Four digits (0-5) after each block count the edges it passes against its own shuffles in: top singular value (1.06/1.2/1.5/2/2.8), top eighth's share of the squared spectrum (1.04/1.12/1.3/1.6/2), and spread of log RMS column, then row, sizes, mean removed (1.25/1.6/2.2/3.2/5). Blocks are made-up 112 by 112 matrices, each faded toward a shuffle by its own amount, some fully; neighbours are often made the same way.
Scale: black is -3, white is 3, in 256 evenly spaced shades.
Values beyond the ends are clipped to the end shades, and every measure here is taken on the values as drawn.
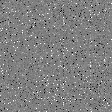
3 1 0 0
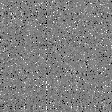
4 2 1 1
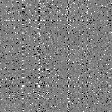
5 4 3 2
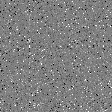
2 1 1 0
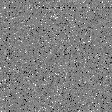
3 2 0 1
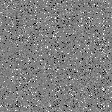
3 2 1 1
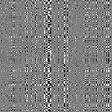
5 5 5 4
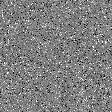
0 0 0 0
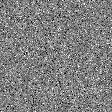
0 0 0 0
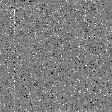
2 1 1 0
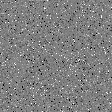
1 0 0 0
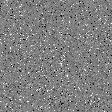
1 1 1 0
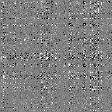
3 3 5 4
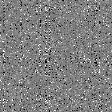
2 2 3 2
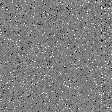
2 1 1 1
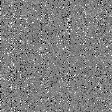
2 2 3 2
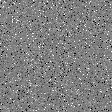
0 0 0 0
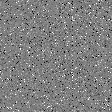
1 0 1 0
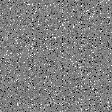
1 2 2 1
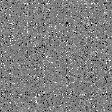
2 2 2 2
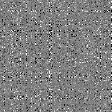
2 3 3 3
